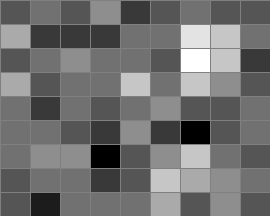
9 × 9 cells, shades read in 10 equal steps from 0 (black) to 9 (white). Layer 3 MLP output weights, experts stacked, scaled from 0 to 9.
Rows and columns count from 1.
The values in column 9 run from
2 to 4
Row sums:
30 39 41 43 32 27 36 38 33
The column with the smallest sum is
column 4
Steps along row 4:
down up same up down up down down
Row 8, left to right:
3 4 4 2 3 7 6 5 4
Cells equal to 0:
2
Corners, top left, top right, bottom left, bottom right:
3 3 3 3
